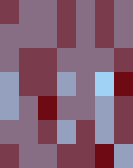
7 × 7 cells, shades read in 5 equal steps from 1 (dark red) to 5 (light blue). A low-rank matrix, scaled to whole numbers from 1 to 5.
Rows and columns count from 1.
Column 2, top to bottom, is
3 3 2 2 3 3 3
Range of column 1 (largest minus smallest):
2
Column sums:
21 19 16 20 19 21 17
